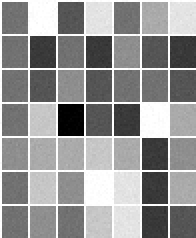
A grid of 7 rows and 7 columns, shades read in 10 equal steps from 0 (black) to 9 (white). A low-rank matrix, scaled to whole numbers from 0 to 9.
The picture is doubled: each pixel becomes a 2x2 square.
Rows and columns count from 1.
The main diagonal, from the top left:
4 2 5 3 6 2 3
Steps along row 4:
up down up down up down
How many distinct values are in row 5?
4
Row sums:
42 22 26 31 37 41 33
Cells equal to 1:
0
